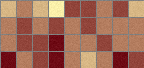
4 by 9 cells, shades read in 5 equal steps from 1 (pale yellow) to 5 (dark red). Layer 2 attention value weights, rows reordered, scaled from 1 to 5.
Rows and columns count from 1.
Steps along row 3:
up same up down same up down same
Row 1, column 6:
4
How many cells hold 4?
11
